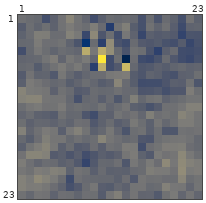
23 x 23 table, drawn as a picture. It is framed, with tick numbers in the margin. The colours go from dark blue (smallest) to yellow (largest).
No regular stripes run through it. On average the colour sits 40% of the way up the scale. In the top middle lies a patch that is rougher than the rest. The ninth with the lowest average is the top right. The distribution is heavy-tailed on both sides. Values change most from cell to cell in the top middle.
